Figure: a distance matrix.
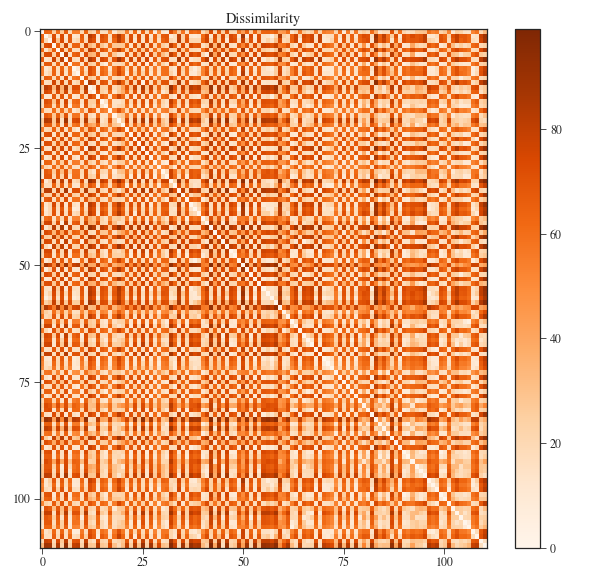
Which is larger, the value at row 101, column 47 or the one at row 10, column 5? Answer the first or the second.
the first
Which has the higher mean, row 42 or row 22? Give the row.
42
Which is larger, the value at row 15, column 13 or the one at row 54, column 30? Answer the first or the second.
the second
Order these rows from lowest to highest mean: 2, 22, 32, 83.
22, 2, 32, 83
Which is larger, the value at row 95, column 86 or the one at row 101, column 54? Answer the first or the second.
the second
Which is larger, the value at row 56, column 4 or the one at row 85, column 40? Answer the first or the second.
the second
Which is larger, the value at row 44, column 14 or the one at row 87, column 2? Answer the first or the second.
the first
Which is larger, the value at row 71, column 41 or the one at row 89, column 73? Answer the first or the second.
the first
